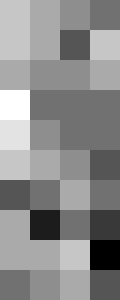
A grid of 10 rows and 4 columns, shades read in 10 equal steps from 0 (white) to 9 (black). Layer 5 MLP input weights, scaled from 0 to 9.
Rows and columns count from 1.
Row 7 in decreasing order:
6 5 5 3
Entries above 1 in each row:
4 4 4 3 3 4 4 4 4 4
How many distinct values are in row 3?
2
